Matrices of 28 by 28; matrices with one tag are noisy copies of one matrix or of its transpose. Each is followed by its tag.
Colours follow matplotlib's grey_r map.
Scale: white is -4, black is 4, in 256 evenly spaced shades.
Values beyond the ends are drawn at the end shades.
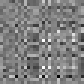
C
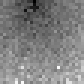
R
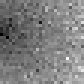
R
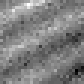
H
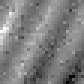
H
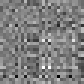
C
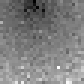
R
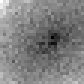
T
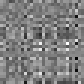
C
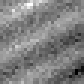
H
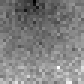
R
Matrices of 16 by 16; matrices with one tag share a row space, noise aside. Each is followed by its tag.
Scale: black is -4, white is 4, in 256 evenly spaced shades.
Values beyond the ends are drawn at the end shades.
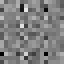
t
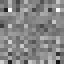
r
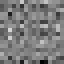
r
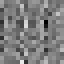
t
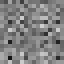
r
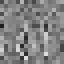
t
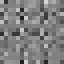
t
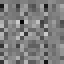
t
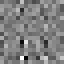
t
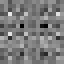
r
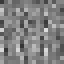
t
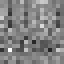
r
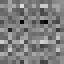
r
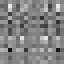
r
